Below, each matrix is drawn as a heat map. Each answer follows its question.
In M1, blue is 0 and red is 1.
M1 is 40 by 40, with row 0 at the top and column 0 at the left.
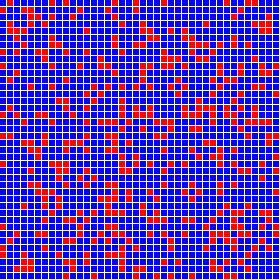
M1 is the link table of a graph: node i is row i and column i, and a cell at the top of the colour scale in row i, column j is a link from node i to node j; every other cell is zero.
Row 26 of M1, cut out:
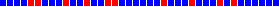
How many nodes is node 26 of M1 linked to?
10
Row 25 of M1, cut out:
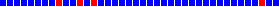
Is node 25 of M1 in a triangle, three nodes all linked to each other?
no
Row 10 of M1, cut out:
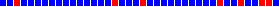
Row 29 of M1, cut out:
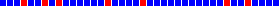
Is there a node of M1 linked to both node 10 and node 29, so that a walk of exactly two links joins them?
yes
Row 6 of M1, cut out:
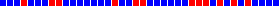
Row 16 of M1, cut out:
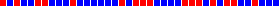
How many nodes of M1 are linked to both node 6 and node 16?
5
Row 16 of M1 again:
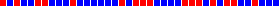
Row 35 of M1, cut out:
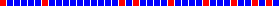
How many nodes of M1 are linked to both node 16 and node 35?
6
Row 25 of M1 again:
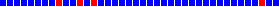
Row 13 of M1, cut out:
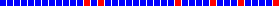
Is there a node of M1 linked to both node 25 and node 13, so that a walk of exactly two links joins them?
no
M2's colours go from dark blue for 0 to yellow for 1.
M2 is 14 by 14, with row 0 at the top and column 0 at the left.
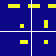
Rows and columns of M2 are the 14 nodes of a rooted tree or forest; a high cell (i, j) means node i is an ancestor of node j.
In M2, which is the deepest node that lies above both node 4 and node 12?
1
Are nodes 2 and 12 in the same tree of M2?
yes
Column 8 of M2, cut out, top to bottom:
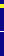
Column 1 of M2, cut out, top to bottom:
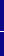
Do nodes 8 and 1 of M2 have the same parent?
no
